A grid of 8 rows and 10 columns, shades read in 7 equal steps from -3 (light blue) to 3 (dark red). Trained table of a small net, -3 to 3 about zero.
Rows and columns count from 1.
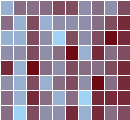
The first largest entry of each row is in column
5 10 9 6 3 8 3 6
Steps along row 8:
down up down same up down up down up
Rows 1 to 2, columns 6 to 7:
1 -1 | -1 -1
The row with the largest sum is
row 5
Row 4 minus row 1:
1 -1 1 -1 -1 2 -1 2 1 0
